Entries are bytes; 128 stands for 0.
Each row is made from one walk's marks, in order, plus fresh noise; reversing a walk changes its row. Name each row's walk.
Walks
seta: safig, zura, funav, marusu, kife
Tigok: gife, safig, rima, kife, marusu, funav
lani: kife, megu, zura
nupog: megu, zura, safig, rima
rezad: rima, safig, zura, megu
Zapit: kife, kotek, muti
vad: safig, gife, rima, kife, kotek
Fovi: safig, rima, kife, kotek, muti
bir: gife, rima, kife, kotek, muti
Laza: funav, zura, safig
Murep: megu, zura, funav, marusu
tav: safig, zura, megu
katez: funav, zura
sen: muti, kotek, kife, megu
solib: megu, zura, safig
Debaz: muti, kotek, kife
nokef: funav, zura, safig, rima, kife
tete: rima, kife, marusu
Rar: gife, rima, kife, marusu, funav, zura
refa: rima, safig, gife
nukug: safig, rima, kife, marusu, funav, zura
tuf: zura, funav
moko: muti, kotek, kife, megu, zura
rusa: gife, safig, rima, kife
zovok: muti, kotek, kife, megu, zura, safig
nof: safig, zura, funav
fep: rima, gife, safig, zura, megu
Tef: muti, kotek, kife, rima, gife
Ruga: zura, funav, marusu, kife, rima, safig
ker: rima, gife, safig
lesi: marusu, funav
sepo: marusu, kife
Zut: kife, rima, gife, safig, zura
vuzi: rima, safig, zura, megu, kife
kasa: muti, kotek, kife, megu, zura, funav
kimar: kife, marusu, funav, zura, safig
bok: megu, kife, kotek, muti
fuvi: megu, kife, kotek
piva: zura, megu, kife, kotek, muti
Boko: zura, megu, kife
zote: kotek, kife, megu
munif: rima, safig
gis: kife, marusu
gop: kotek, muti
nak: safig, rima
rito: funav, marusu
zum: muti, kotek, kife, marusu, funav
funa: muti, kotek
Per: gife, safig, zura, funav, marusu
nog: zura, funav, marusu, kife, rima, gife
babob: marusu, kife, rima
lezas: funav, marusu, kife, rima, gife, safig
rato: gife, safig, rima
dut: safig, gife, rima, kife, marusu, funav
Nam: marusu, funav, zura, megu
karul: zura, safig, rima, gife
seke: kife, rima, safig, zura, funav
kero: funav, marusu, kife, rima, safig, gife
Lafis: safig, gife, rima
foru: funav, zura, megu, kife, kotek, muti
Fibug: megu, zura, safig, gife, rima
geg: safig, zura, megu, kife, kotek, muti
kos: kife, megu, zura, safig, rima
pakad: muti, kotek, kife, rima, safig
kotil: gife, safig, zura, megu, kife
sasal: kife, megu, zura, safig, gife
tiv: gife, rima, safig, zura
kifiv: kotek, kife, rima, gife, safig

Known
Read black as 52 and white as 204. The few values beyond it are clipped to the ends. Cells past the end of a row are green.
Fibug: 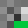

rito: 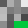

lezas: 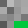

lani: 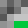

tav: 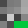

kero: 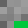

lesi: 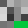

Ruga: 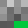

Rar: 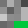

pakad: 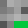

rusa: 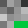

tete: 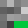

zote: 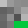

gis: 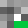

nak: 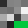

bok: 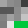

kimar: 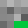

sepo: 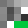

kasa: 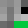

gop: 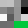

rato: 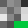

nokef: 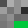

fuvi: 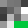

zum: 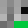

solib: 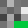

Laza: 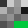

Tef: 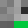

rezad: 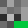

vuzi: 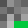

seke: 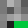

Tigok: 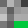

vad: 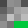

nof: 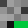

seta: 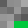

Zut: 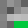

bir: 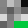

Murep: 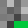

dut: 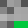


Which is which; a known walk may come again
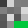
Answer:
munif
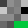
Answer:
katez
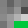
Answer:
moko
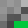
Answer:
nog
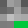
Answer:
Fovi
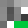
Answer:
sepo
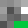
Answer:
babob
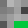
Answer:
pakad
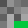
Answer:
vuzi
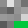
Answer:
kifiv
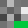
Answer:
solib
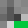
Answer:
Boko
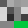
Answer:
lesi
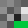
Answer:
nupog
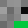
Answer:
foru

